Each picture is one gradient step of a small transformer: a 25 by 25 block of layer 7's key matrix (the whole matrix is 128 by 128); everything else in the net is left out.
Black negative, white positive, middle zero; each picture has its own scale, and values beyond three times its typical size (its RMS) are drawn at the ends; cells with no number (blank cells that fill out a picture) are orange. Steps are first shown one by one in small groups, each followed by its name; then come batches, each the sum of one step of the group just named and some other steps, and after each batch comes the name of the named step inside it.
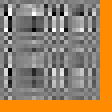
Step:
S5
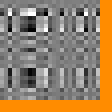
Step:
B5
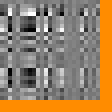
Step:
B5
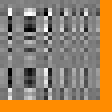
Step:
B5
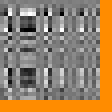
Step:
B5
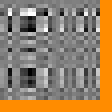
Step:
B5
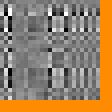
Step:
S5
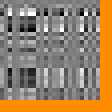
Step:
B5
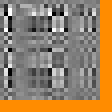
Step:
S5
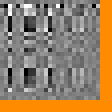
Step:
S5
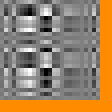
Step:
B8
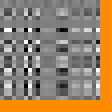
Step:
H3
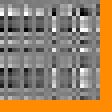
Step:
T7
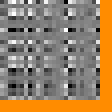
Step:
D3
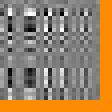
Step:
D3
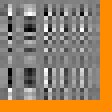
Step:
T7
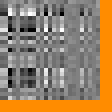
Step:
D3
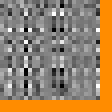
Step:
H3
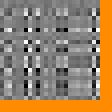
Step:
H3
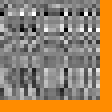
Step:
H3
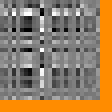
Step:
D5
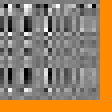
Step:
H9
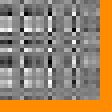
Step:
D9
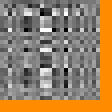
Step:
D5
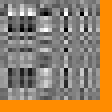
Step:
D5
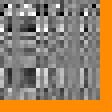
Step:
H9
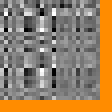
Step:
D5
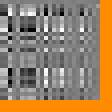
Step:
D9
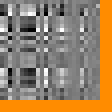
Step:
D9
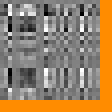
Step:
H9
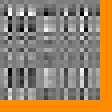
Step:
D9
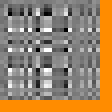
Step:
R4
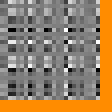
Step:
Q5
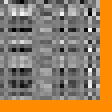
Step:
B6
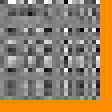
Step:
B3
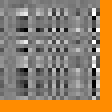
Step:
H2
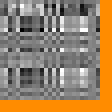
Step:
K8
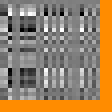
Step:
H2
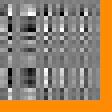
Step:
K8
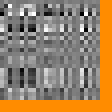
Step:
B6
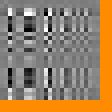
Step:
B6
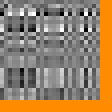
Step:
B6
